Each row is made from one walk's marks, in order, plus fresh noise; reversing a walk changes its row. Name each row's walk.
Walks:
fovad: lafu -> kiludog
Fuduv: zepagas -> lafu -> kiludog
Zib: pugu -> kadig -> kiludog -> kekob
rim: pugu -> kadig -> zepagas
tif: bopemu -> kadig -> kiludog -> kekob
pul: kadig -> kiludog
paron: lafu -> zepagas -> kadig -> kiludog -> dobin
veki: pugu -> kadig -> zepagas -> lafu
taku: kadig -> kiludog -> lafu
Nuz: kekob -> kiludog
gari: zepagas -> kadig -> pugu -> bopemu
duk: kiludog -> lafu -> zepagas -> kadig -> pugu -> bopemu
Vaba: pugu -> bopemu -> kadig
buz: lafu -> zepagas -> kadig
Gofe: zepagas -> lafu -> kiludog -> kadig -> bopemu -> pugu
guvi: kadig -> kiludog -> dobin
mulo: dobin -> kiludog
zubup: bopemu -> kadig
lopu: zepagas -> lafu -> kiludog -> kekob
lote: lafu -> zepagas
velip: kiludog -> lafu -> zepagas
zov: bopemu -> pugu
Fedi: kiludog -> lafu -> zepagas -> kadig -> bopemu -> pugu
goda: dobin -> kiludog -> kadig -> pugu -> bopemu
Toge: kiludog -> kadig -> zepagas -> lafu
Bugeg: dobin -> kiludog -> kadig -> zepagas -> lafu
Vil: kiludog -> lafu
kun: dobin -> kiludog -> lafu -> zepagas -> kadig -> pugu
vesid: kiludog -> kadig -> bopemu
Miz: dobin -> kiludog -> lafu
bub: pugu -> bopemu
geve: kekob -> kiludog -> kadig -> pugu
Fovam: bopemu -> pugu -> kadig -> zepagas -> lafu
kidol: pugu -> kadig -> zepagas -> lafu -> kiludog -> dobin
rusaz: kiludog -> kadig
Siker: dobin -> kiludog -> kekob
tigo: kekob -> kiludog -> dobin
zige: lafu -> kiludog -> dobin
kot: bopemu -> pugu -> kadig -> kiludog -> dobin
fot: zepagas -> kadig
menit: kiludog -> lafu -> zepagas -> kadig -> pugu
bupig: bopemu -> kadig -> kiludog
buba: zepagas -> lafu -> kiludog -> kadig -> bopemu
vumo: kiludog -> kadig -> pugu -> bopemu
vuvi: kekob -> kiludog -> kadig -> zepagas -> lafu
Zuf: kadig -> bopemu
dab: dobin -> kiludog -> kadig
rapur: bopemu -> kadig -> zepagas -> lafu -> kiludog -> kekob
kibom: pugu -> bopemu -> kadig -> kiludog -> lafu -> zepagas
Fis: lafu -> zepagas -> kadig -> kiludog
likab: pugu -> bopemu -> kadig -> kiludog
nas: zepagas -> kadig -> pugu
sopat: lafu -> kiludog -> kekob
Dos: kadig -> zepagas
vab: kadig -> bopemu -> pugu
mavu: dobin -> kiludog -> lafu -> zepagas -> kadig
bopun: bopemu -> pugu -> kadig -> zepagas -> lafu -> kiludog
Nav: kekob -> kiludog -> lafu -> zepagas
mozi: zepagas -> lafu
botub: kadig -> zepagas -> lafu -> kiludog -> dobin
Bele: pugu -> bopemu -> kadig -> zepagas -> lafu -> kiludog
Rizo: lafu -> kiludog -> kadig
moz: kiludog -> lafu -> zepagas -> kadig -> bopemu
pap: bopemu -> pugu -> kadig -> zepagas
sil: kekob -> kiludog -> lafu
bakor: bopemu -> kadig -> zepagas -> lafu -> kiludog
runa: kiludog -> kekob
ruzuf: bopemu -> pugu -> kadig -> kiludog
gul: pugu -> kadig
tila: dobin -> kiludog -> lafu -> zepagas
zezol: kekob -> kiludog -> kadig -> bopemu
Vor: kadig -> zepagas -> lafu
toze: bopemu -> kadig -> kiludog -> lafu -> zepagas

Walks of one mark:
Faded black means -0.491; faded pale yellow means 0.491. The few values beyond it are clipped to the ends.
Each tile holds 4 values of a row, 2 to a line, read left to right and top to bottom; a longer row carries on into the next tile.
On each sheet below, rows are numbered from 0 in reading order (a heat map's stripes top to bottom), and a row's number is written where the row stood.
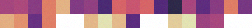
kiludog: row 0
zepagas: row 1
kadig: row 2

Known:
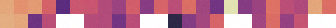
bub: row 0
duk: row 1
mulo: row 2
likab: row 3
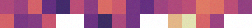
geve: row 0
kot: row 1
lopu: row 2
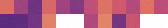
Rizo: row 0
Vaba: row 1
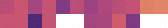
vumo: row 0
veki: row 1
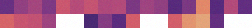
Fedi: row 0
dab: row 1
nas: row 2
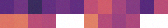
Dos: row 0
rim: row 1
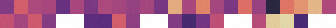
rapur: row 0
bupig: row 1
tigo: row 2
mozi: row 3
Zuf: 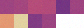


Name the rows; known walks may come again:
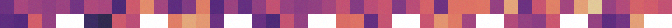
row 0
bupig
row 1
Fis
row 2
nas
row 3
bopun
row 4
vesid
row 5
Fuduv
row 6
sil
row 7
Nuz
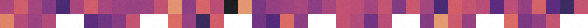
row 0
rim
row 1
mavu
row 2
zezol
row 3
bakor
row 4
duk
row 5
fot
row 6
geve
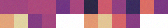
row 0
Zuf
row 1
vab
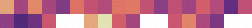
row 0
tigo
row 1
lopu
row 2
gari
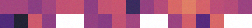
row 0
paron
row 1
kun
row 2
gul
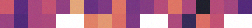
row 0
vuvi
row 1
Gofe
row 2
lote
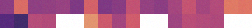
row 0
ruzuf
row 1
velip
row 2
Bele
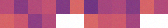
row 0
moz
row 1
Fedi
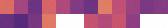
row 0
Rizo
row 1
tif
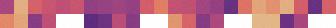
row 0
Zib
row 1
Bugeg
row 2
kibom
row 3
bub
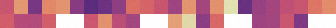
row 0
sopat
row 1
taku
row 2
runa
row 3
veki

